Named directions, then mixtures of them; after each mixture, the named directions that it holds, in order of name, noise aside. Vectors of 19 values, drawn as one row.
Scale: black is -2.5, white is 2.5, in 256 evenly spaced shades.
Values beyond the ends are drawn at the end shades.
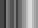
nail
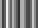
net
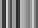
nail, net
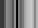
nail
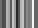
nail, net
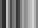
nail, net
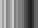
nail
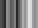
nail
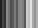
nail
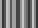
net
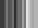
nail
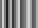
net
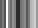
nail, net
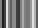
nail, net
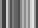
nail, net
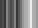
nail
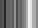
nail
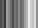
nail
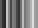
nail, net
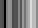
nail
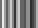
nail, net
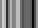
nail, net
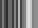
nail, net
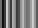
nail, net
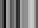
nail, net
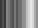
nail
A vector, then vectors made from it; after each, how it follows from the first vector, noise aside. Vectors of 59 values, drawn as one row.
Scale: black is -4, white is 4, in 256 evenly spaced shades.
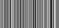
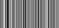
reversed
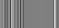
partly zeroed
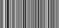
reversed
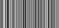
reversed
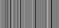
partly zeroed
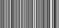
negated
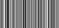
reversed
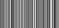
negated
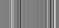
partly zeroed
